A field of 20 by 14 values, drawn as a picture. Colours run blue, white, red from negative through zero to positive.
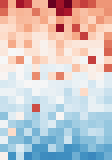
Stripes: none. Calmest part: bottom right. Slope: up to the top.
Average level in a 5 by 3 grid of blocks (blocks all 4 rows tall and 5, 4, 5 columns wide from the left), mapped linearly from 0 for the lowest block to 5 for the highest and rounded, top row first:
454 | 334 | 222 | 111 | 100
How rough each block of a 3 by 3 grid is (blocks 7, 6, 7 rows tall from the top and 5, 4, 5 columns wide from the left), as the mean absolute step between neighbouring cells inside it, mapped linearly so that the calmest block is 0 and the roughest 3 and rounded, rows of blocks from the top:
121
112
310
